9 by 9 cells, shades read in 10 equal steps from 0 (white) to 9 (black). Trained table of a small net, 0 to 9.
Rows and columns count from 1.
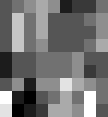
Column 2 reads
5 2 2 2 6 6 4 8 9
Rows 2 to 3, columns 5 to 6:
6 6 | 6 6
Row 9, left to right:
1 9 8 7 3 3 4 0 6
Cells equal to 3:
8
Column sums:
47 44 56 40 44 43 45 40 44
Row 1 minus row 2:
0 3 -1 0 -2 2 1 2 1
